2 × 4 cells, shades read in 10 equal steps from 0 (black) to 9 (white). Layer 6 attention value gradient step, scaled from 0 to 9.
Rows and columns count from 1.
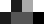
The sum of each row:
25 7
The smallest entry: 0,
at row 2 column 4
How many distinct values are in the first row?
3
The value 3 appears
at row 2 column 2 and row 2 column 3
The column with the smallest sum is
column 2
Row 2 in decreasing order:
3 3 1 0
